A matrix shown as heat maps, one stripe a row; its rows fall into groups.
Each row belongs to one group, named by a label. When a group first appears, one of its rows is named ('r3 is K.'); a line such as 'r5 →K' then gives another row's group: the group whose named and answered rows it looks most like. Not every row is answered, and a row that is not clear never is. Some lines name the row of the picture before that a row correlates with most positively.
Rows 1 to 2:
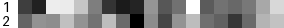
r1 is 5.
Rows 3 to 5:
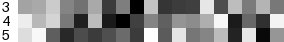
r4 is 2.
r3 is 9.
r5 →2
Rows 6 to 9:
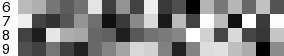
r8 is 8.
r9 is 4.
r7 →2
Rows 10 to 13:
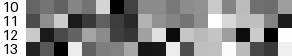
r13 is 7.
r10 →8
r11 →4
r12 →2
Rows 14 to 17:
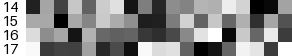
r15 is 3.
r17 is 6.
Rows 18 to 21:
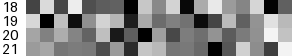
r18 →4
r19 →6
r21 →6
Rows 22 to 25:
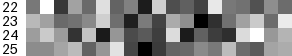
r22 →9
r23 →6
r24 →6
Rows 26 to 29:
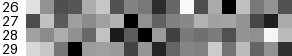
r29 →3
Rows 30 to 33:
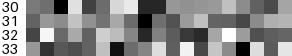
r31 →5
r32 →9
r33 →2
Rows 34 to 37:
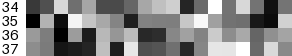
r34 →4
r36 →7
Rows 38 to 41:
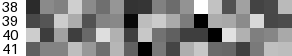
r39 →4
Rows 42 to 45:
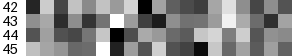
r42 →9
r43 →7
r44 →8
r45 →9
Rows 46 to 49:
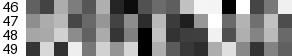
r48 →9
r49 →9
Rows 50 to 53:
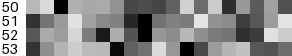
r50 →3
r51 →5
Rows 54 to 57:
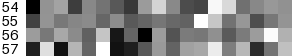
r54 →4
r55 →8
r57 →8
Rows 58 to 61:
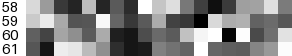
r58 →6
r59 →9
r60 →8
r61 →5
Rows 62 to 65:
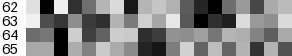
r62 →6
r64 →7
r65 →3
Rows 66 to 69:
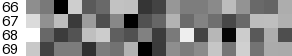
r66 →7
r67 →6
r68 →3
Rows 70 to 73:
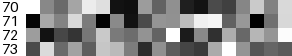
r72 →6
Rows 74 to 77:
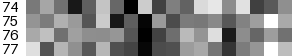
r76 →3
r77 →5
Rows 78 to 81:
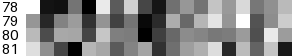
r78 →7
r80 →5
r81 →3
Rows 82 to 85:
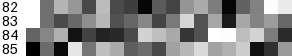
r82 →5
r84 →4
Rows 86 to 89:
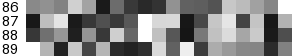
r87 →4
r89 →2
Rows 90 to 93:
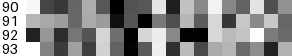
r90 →2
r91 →3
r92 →4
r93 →2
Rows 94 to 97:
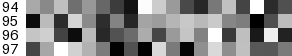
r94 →4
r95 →8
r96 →3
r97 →9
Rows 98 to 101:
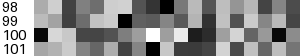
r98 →3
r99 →3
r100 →4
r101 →9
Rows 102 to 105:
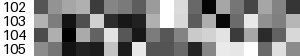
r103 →6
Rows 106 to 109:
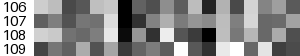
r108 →9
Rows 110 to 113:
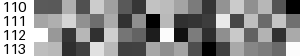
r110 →4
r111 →9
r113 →6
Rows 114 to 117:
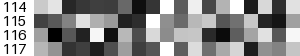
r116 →6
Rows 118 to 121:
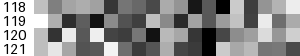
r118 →6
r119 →2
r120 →6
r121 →9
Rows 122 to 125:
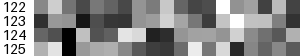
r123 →4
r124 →7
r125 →3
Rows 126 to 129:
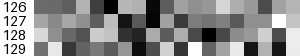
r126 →7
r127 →5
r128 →6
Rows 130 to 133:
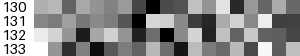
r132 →3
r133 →2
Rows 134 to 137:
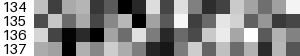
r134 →6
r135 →4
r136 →7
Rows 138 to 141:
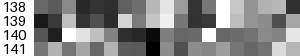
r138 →4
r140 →5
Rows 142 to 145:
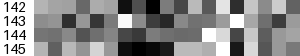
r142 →3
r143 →7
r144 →8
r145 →3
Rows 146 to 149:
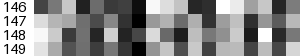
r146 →4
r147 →2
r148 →2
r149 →2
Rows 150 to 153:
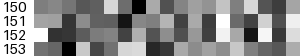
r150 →8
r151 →2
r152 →2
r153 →7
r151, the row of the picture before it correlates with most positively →149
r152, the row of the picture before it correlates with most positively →149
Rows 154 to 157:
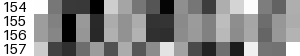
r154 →7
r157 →6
